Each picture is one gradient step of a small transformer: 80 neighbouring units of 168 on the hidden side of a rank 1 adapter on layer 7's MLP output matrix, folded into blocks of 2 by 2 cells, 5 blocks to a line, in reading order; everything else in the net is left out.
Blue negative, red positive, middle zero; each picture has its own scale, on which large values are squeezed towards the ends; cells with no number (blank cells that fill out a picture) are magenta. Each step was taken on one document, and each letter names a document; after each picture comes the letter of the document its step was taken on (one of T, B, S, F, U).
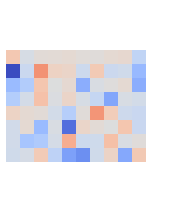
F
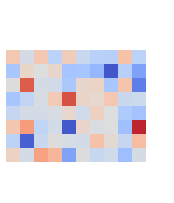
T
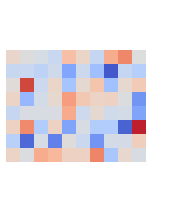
T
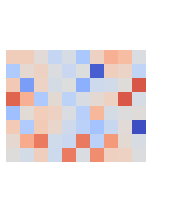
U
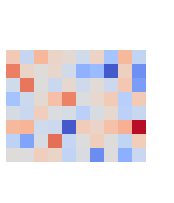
T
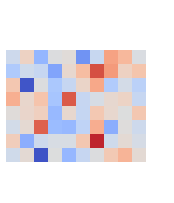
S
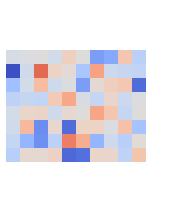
F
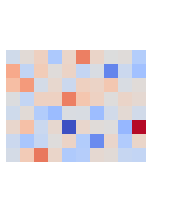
S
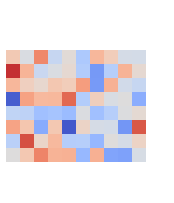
S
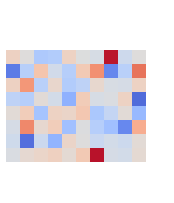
T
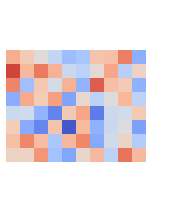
S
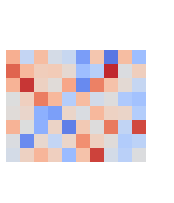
S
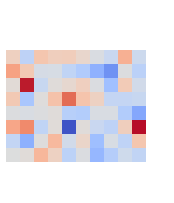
T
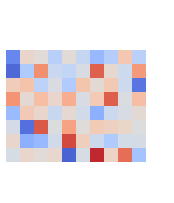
F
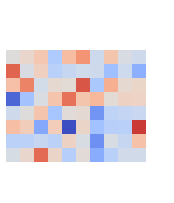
S
